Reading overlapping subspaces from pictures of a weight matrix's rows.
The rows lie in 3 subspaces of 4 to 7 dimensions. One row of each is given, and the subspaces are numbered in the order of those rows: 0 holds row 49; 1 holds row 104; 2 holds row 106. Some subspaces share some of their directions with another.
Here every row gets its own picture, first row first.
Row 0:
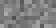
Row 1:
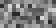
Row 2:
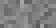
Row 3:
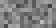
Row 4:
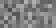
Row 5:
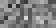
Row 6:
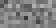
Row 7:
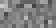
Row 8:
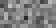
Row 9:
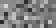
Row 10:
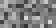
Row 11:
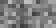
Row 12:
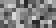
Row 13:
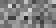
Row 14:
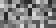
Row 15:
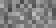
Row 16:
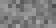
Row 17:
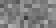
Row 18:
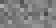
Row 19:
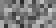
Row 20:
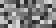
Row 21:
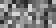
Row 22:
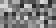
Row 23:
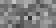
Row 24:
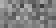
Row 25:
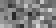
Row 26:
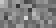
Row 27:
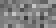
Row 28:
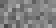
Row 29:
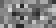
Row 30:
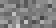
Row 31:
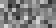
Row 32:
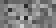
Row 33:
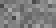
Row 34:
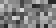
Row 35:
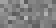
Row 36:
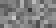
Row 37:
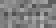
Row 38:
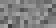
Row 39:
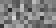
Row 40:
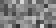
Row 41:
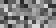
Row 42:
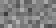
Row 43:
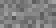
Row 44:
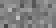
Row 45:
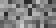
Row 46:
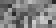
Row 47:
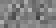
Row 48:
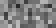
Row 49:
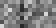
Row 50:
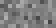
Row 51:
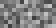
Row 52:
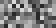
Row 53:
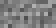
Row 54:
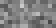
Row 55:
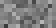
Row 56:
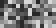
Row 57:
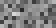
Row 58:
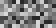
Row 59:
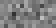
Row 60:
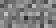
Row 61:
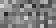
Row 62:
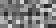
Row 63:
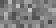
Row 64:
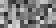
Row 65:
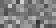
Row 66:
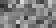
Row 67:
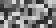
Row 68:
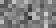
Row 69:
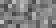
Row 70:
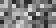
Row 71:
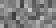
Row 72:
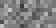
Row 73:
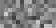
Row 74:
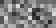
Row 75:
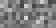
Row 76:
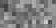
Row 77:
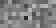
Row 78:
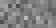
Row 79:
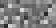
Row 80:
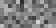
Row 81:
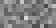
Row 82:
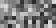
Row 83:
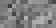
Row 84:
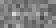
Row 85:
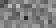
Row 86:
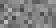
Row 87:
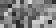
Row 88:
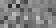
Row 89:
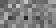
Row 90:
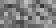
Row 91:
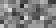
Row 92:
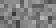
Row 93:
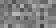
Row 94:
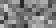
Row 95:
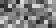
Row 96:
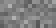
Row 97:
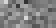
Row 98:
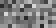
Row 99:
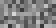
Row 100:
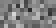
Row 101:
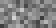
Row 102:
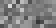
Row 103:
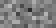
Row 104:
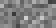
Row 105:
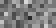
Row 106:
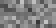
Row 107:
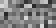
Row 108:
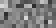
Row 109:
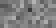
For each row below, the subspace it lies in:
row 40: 1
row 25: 1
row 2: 0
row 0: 0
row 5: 2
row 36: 2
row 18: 0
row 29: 0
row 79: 1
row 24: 2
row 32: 0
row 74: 0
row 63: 0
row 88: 2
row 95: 1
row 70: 0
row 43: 1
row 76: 2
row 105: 0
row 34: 1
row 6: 0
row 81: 0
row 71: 2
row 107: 2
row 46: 2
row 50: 0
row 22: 2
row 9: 0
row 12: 1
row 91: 0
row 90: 0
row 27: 2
